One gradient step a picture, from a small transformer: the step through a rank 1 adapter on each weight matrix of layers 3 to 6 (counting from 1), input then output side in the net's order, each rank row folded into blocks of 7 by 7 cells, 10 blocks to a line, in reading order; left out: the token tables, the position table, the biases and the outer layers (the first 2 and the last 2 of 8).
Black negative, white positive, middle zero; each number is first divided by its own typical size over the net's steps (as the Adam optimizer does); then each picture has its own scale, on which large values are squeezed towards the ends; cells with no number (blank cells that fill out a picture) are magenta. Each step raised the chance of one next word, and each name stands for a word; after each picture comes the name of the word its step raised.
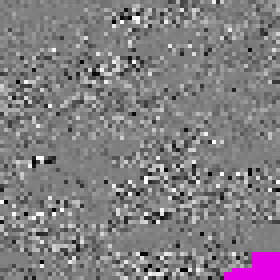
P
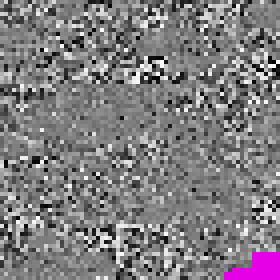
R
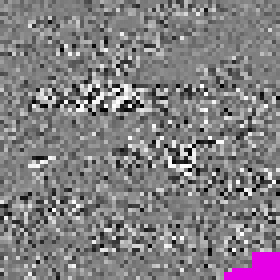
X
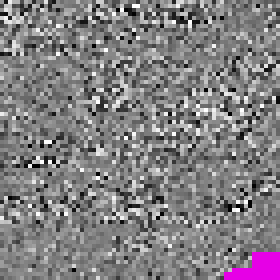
X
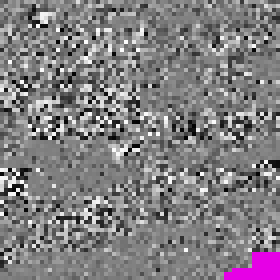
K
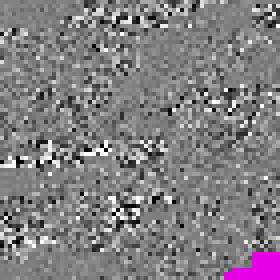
X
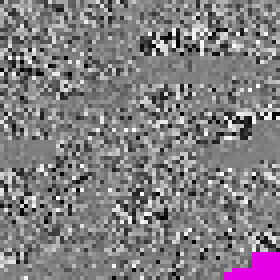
K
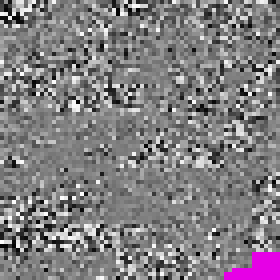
R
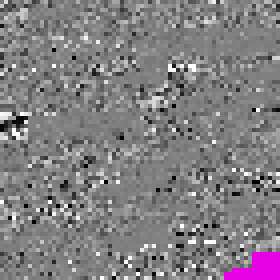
P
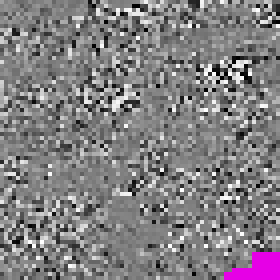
X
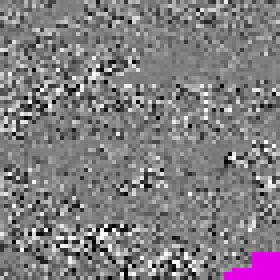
P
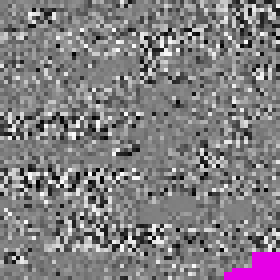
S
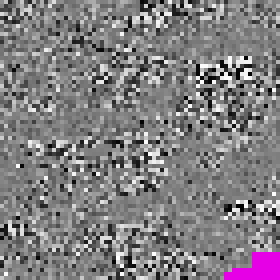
R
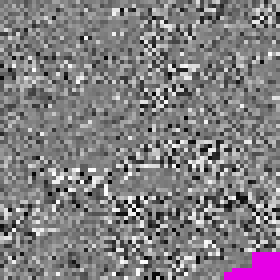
R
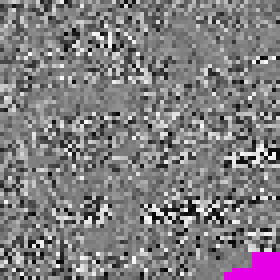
K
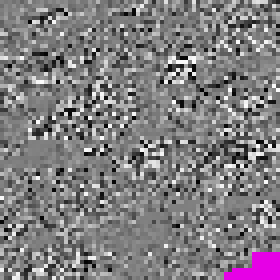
R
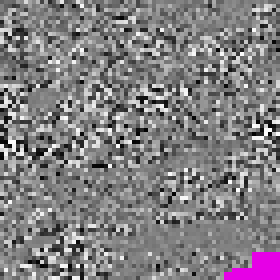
K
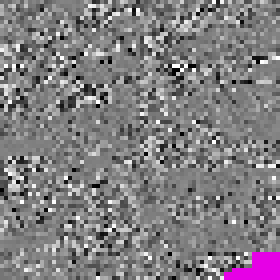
P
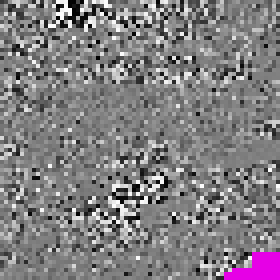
X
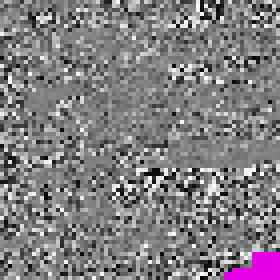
R
